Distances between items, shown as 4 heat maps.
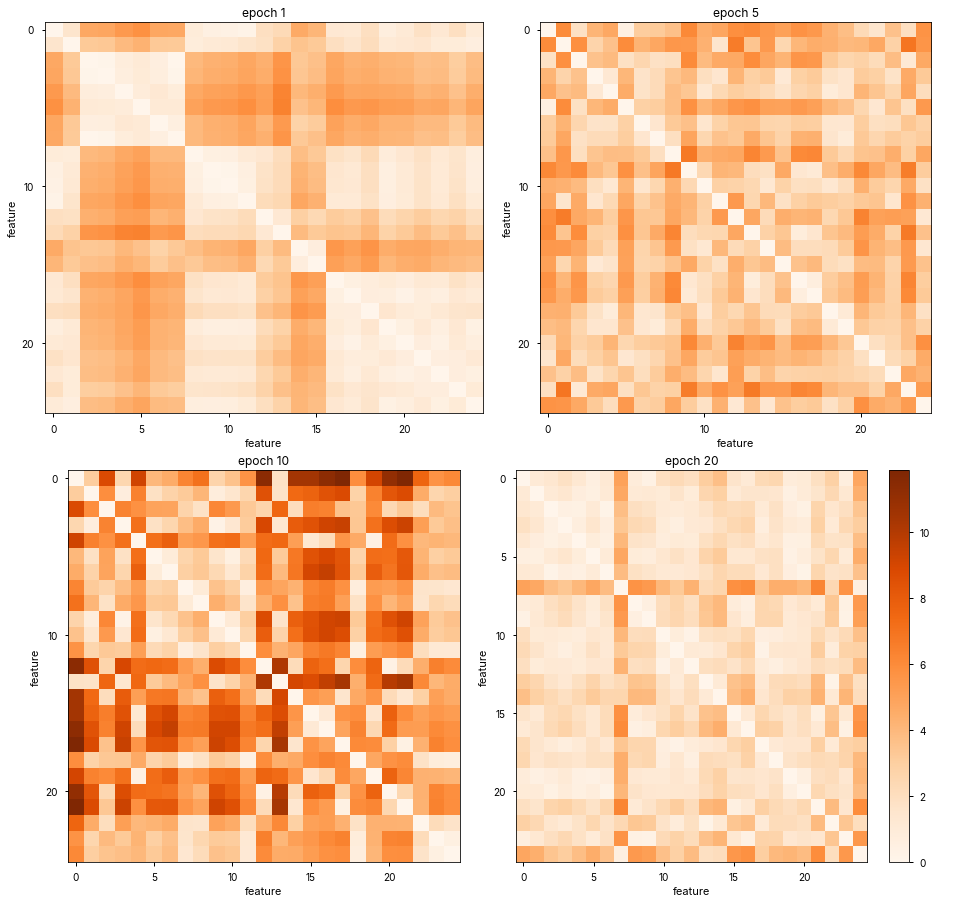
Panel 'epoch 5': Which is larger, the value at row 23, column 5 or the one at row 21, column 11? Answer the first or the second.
the second
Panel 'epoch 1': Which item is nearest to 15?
14
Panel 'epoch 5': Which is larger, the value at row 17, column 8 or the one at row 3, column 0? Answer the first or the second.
the first
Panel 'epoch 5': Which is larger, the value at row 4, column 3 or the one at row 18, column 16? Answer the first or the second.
the second
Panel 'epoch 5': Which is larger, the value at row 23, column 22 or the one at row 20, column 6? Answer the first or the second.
the first
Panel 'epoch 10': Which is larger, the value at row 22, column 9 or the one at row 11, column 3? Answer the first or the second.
the first
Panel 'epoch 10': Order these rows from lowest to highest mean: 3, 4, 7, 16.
7, 3, 4, 16
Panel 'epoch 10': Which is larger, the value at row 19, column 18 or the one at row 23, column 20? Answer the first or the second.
the second
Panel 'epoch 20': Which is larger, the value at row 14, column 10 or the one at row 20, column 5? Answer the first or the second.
the first
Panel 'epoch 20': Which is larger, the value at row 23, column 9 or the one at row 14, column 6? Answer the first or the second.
the second
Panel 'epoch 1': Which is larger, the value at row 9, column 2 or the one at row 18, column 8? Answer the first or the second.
the first
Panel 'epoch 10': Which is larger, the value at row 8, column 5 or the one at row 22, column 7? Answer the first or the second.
the first
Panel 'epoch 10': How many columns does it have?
25
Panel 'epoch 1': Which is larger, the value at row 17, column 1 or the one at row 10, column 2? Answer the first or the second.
the second
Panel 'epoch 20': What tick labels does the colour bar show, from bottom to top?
0, 2, 4, 6, 8, 10
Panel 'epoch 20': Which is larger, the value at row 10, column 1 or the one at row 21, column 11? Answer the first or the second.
the second
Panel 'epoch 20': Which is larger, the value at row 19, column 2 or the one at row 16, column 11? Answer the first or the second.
the second
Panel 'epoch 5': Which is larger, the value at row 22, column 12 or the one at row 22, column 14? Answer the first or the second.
the first
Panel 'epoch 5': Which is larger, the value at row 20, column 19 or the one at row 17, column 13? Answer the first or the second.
the first
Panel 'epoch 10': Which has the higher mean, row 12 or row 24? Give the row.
12
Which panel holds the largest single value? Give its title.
epoch 10
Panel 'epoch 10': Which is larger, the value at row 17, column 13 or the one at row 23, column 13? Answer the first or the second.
the first
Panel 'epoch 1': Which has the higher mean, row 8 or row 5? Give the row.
5
